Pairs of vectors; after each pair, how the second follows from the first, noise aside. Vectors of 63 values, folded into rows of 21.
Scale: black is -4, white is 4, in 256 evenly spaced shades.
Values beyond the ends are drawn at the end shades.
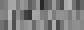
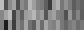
shuffled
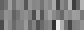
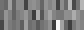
copied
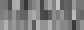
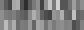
copied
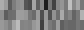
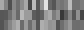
sign-scrambled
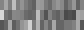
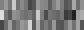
copied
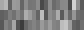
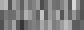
copied
